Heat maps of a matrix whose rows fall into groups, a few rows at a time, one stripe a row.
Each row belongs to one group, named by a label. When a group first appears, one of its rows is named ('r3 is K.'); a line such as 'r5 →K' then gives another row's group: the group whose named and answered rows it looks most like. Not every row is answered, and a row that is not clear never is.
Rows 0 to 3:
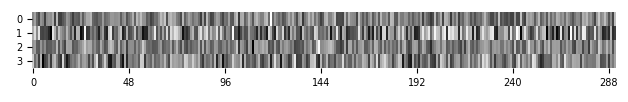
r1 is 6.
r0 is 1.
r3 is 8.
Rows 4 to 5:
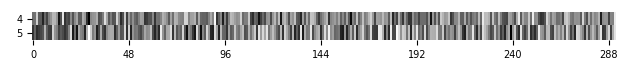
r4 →8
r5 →1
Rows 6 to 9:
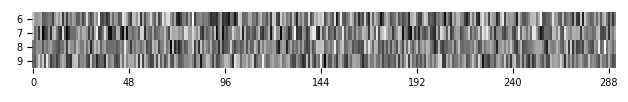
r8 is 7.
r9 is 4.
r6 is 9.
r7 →8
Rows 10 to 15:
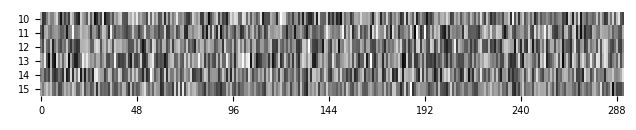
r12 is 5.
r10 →4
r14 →1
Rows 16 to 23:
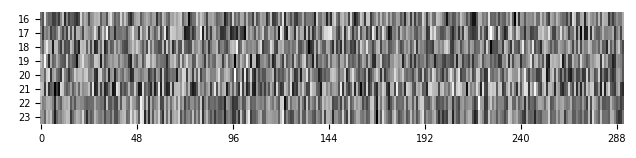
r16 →5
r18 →4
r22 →9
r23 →9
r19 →5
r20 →6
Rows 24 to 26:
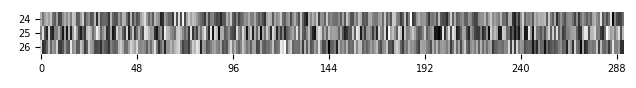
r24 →9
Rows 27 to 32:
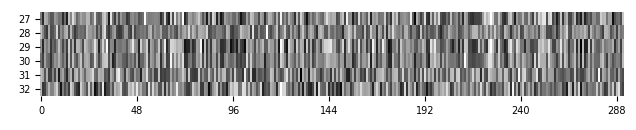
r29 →7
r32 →4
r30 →7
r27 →7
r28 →8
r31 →6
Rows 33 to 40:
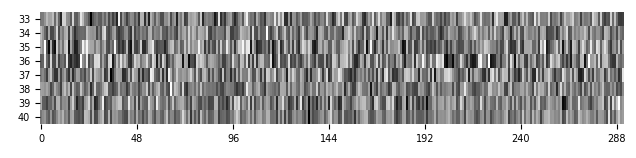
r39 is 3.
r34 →8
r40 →3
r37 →1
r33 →9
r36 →5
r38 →9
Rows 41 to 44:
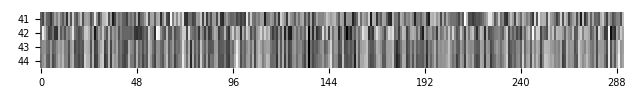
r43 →3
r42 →3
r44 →3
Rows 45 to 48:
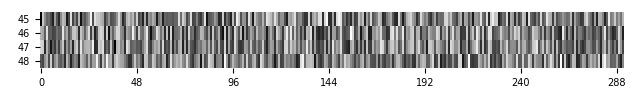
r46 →6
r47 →6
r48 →5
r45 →1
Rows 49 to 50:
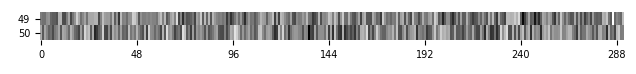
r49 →7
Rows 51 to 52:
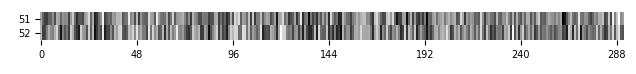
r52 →4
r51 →3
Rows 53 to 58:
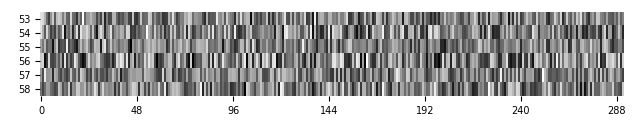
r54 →6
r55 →5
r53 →8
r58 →7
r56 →1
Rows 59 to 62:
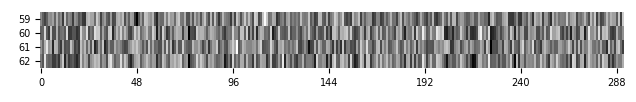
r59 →1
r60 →5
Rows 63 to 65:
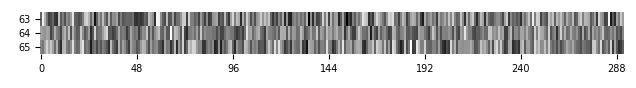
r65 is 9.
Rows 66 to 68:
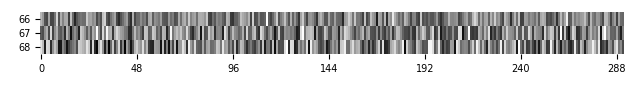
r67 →5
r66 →8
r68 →6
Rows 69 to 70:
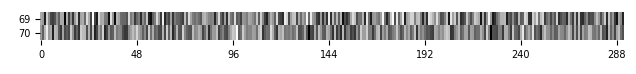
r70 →4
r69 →6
